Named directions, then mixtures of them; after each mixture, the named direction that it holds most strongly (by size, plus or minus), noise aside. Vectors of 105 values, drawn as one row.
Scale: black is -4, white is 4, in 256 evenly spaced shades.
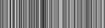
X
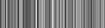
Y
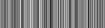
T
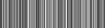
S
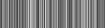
S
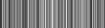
S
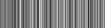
T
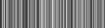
Y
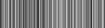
X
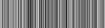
S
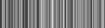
Y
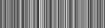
T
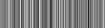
T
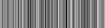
S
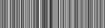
T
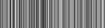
X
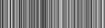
X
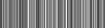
S
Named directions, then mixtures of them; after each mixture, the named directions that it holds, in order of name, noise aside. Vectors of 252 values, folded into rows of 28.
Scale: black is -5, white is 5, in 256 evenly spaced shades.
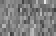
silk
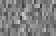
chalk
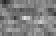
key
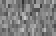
chalk, silk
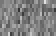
chalk, silk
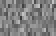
chalk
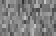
chalk, silk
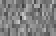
chalk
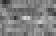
key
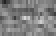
key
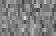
chalk, silk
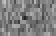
chalk, key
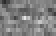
key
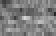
key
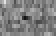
chalk, key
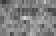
key, silk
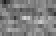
key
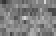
key, silk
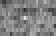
key, silk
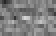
key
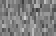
chalk, silk
